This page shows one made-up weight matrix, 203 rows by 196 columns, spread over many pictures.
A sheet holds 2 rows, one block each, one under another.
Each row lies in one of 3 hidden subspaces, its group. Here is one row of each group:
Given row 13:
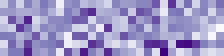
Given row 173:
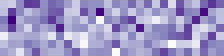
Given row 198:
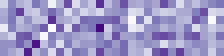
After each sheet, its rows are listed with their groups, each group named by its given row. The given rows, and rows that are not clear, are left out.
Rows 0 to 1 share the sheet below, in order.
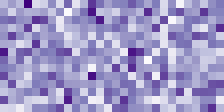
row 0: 173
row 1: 13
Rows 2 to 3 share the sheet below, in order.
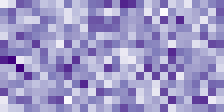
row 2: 198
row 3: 198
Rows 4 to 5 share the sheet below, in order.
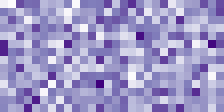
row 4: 198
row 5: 198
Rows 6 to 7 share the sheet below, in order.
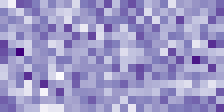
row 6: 198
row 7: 13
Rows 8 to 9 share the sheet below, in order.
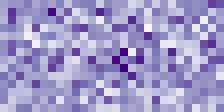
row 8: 173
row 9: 173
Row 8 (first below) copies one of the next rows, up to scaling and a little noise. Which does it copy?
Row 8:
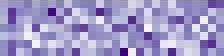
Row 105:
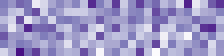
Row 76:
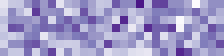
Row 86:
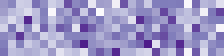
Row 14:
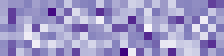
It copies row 14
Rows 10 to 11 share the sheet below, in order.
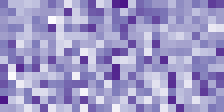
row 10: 173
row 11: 13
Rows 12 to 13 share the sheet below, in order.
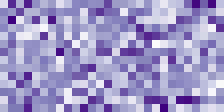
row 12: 173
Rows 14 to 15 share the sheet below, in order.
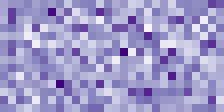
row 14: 173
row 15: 173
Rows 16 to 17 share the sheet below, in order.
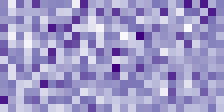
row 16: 198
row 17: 13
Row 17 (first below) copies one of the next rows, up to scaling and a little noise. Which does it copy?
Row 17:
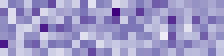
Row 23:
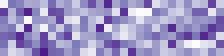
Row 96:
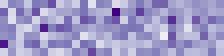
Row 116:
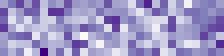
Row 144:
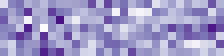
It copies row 96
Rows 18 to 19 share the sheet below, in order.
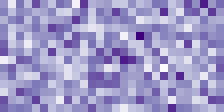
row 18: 198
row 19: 198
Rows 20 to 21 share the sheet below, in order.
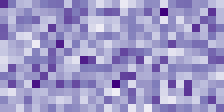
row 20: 198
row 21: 173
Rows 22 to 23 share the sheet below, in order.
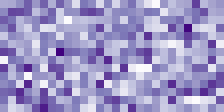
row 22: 173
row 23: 13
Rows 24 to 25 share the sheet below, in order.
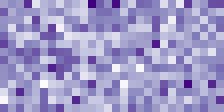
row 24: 173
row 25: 13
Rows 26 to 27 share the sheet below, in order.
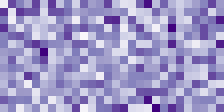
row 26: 13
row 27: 173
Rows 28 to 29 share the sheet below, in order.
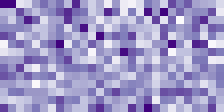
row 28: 198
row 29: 173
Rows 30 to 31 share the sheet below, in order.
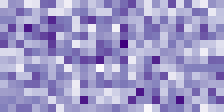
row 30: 13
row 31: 173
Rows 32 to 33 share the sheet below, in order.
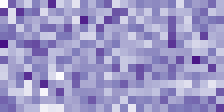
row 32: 13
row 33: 13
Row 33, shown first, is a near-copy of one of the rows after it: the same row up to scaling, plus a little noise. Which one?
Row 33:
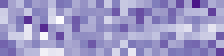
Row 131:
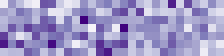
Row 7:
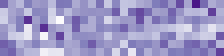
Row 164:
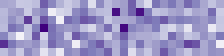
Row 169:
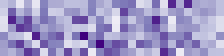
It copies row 7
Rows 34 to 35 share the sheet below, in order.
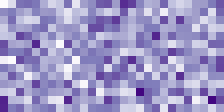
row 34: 198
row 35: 198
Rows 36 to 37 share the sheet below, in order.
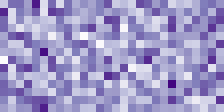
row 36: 13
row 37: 13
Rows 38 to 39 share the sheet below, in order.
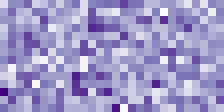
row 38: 198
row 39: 173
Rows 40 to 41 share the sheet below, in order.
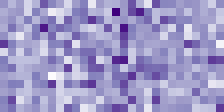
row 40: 13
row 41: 173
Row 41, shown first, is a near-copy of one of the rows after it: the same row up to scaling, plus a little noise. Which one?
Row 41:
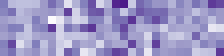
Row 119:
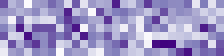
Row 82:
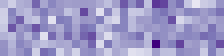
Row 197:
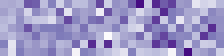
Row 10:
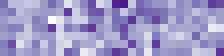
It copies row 10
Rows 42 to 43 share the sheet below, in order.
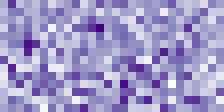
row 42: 198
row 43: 13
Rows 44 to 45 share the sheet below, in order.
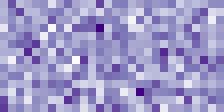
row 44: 198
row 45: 198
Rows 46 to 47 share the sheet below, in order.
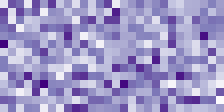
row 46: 13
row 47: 13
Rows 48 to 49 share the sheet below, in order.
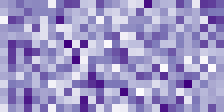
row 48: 173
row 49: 198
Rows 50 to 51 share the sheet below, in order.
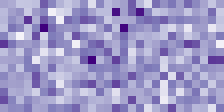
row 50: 13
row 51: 173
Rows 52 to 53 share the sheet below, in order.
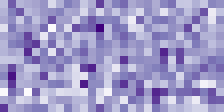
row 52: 198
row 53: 173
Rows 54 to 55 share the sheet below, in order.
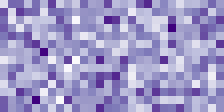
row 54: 13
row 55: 198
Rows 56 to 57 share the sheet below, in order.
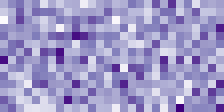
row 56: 173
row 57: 13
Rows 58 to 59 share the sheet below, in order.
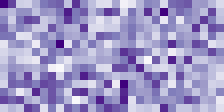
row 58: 198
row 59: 13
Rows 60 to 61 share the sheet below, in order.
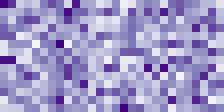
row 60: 198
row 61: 198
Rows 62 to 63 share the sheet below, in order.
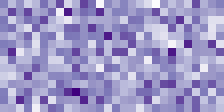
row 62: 173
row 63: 173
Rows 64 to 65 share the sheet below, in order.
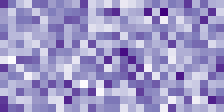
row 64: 198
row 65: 198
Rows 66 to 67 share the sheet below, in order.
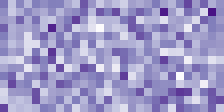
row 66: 198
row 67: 173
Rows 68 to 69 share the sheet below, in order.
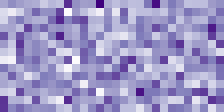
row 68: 173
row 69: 198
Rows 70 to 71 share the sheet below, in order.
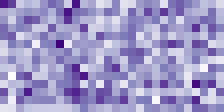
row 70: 198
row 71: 173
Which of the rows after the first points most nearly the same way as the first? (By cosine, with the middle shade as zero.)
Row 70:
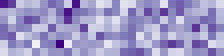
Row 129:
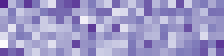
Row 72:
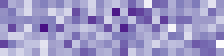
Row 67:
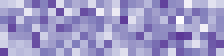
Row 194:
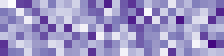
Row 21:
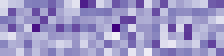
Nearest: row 129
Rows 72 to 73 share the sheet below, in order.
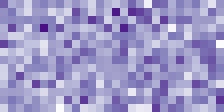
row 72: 13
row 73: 173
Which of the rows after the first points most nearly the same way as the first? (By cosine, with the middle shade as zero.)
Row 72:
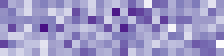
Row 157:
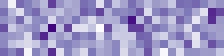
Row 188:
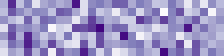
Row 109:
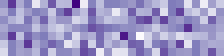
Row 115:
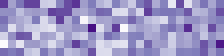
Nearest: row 157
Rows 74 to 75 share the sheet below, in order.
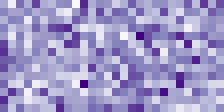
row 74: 198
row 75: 173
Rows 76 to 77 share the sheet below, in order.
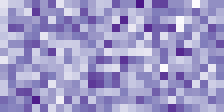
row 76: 173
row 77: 198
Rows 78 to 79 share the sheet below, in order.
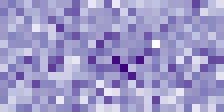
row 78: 173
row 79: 173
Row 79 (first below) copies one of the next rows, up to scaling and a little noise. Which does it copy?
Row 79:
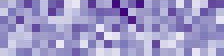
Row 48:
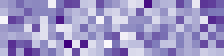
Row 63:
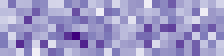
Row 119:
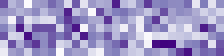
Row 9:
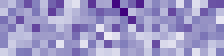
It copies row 9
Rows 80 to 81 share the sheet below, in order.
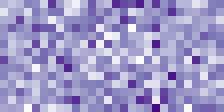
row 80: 173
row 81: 173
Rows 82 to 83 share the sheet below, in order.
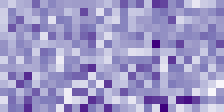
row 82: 173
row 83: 13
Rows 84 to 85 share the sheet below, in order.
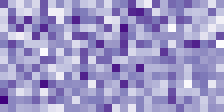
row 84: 13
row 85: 13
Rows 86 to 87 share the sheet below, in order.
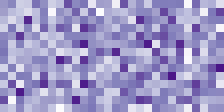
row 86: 173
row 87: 173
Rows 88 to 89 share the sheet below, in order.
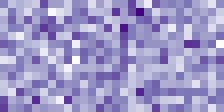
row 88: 13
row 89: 198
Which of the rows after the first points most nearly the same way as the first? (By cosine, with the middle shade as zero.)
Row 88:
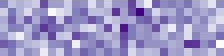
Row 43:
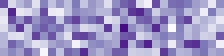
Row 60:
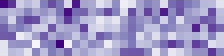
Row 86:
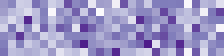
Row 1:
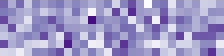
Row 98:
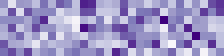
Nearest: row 43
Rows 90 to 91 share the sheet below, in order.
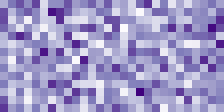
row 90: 13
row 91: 198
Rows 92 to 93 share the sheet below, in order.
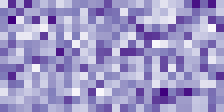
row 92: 173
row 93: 173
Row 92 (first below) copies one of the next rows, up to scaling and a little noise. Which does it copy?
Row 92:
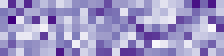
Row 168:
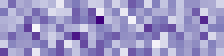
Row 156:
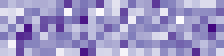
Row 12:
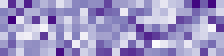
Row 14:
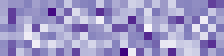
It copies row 12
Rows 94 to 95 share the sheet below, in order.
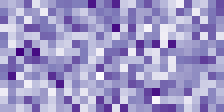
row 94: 173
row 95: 173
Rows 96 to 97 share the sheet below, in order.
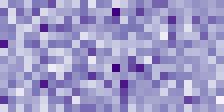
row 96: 13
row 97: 13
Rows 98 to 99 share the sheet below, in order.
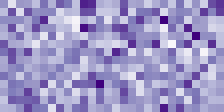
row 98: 173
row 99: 198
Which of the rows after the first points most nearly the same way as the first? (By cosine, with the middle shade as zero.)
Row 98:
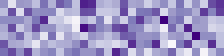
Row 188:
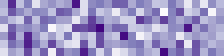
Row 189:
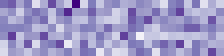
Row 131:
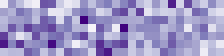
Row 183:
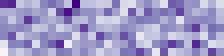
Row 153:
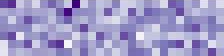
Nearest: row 188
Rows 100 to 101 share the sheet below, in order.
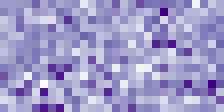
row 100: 173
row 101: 13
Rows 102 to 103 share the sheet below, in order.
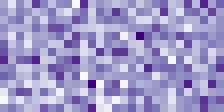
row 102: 198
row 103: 13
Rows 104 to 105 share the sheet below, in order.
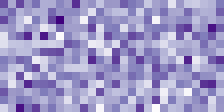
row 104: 13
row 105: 173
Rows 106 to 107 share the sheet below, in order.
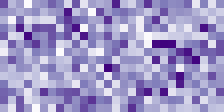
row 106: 173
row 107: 173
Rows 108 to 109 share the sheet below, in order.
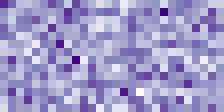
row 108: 198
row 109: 198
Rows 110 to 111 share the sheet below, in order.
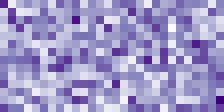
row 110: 13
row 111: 13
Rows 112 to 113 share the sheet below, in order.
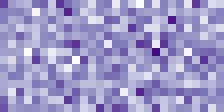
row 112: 173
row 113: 198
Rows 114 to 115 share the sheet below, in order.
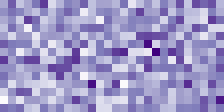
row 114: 173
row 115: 13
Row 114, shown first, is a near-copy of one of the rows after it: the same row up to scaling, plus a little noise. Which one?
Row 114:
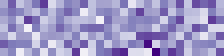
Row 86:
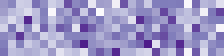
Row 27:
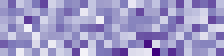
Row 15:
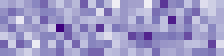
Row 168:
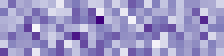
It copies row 27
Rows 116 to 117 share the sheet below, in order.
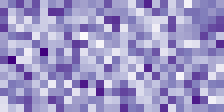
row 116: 13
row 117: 198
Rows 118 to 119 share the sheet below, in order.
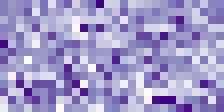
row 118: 173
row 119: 173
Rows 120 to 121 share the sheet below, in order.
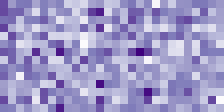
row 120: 173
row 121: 173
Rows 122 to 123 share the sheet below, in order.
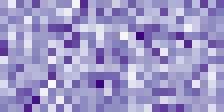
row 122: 198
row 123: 198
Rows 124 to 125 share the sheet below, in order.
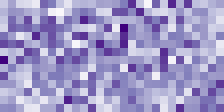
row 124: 13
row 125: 13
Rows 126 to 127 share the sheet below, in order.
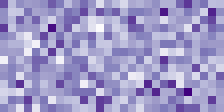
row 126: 198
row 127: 173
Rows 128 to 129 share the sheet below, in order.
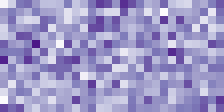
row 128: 198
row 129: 13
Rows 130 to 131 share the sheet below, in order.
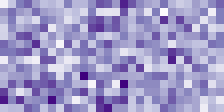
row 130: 198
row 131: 13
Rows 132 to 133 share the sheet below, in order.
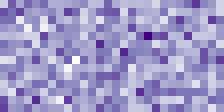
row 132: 173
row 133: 198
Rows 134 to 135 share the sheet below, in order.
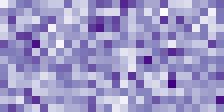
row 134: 198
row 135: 13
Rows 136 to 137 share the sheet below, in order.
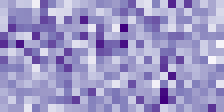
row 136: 13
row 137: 173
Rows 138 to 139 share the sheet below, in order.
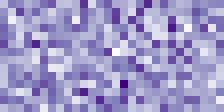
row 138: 13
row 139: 13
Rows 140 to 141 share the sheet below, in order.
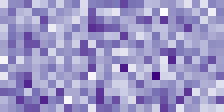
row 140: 198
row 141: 13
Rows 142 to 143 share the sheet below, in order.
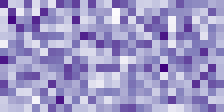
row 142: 13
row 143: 198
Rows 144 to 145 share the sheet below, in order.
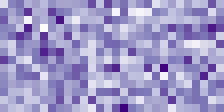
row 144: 13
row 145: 198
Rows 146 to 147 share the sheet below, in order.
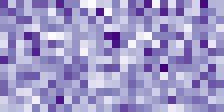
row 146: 173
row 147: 198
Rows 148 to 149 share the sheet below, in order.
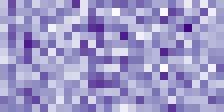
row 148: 198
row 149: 198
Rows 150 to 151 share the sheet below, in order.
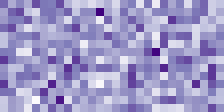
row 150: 173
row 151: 198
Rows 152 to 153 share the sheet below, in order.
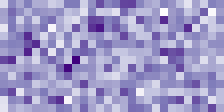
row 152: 198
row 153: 198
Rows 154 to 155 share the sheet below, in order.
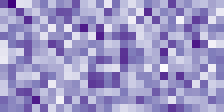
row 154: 198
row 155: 198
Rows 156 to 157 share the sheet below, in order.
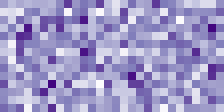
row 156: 173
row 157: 198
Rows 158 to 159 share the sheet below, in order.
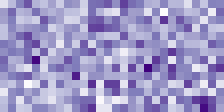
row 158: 198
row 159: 13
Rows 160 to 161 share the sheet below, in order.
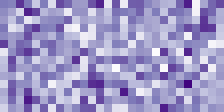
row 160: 173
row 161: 198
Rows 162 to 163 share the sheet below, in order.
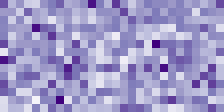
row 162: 173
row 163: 198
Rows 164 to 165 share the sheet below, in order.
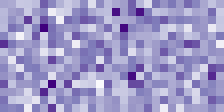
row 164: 13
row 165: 198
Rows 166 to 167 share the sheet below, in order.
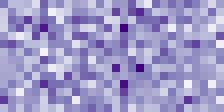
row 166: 13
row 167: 13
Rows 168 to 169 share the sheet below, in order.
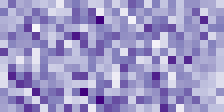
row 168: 173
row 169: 13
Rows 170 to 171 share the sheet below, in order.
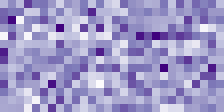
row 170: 173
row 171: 198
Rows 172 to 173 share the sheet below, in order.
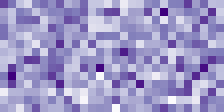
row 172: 198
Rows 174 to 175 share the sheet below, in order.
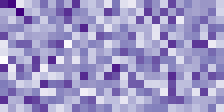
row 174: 198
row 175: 13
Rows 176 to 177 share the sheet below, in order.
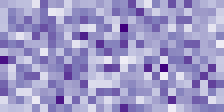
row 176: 13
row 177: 198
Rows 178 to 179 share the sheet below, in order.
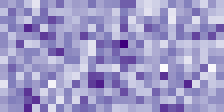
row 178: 13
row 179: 198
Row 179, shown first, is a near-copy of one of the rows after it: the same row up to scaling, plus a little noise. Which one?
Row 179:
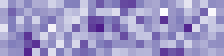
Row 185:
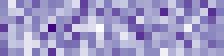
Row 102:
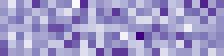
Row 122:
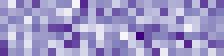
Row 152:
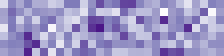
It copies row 152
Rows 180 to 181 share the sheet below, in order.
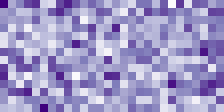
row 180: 13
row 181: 13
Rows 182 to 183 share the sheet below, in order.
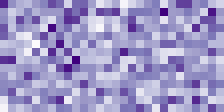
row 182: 198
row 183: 198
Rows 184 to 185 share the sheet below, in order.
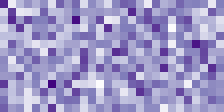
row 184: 13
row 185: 198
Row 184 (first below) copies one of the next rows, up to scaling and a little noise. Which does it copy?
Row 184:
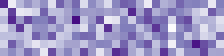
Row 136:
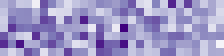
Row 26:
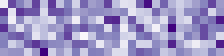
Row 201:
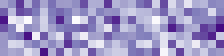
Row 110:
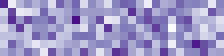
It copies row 110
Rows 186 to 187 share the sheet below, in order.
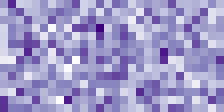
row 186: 198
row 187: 198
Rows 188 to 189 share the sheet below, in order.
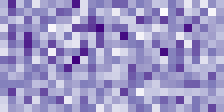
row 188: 198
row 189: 198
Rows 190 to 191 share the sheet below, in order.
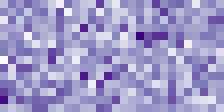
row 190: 173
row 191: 13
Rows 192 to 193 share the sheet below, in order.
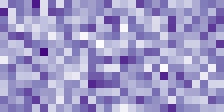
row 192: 13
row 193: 198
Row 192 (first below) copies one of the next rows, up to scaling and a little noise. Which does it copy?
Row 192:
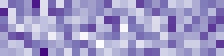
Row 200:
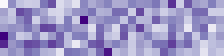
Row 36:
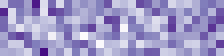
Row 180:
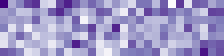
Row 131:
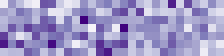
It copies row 36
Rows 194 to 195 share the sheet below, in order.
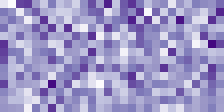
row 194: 198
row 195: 198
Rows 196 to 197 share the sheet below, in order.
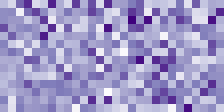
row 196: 198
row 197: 173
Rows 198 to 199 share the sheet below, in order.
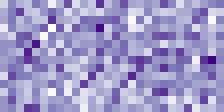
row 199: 173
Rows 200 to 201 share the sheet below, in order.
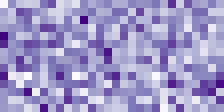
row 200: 13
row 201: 13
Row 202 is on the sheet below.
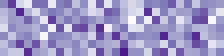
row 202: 198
